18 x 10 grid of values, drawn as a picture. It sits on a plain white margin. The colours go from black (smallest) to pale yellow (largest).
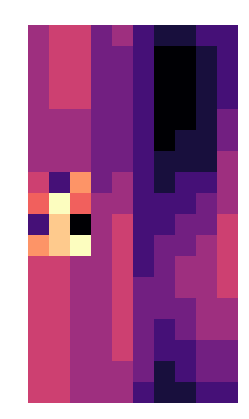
Roughest part: middle left. Ninth with the lowest average: top right. Odd patch: rougher, in the middle left. Ninth with the highest average: middle left.
